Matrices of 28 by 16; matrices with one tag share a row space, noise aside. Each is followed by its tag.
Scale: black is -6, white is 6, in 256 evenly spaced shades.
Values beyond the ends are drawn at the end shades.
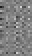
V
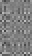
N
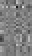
V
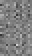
V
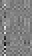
N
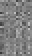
V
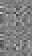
V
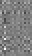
N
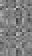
V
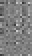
V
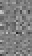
V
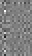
N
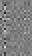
N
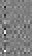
N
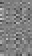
V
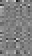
V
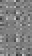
V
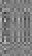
N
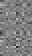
V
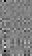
N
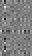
N
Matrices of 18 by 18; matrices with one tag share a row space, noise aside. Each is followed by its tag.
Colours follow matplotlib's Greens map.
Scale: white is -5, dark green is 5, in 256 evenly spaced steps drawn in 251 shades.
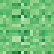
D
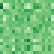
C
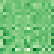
C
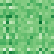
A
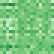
A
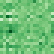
A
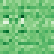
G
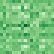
D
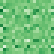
C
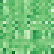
C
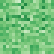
D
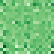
C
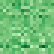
D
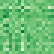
G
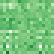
A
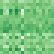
G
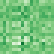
D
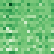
A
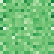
C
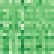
G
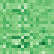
D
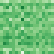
G
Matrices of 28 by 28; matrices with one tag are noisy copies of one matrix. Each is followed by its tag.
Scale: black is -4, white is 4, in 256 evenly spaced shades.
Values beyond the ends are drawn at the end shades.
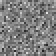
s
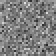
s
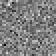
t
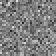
t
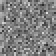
s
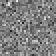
t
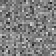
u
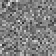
t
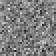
s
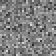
u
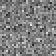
u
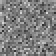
s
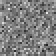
s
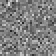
t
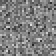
u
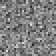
u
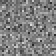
u
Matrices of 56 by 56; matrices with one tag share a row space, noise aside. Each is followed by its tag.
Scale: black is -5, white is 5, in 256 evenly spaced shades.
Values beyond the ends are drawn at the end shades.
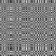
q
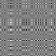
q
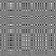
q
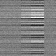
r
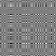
q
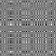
q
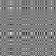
q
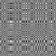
q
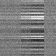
r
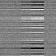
r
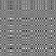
q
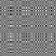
q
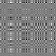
q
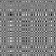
q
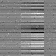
r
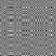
q
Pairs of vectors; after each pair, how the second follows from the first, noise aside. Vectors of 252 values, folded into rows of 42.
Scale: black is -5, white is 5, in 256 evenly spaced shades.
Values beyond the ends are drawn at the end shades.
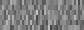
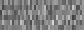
shuffled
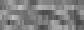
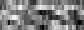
scaled up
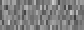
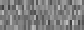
shuffled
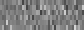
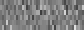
copied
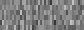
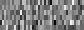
scaled up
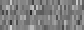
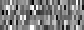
scaled up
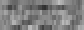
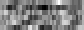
scaled up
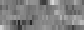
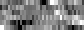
scaled up
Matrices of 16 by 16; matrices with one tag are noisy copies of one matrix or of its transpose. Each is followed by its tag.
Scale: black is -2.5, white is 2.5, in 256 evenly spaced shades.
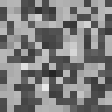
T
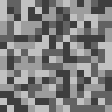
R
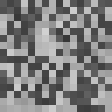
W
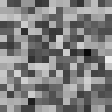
T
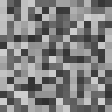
R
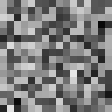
R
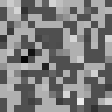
T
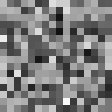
T
